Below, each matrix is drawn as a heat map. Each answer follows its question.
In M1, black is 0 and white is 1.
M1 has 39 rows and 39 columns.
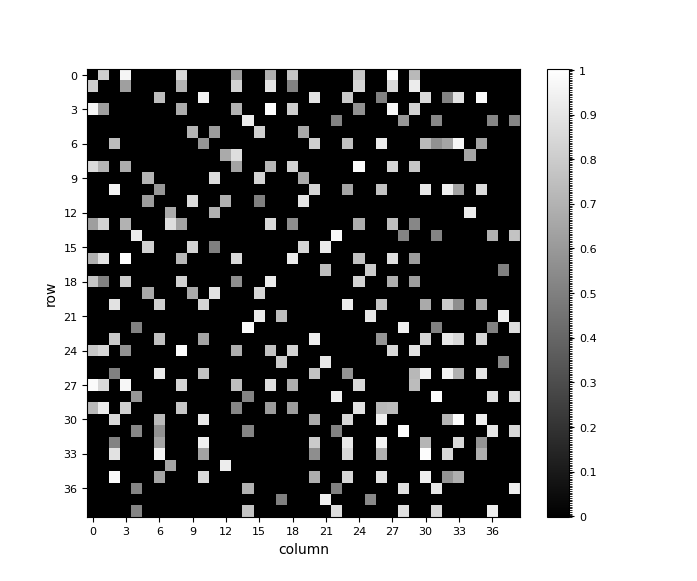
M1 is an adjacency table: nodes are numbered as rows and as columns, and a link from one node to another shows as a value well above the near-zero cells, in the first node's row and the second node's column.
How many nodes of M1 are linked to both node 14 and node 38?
5
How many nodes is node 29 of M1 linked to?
10
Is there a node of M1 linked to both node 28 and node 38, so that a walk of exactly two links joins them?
yes
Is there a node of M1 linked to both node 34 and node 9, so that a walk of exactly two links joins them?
no
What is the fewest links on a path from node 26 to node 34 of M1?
4
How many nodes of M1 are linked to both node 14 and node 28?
5
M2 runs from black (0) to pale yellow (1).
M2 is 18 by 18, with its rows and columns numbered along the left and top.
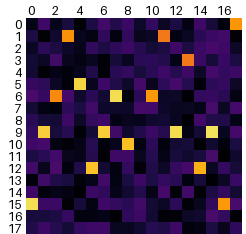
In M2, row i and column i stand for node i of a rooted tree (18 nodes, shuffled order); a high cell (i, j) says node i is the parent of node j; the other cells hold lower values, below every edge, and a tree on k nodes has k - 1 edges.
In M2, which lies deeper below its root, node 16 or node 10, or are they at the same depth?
the same depth
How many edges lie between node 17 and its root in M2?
3
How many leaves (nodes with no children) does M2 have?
9
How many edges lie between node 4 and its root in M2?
3
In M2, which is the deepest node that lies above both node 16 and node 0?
15
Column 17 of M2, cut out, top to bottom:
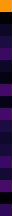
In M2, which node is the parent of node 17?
0
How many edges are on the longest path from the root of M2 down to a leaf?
3
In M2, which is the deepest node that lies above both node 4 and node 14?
12
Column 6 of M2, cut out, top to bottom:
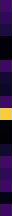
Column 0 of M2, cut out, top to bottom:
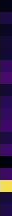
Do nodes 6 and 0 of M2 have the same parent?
no
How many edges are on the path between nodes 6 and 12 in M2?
2
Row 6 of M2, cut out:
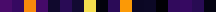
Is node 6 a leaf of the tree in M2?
no
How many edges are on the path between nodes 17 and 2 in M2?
5
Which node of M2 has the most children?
9
